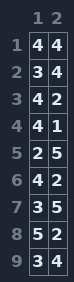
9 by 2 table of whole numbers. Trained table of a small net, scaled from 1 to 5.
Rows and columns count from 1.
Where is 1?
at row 4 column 2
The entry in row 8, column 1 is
5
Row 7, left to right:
3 5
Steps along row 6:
down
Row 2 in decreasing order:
4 3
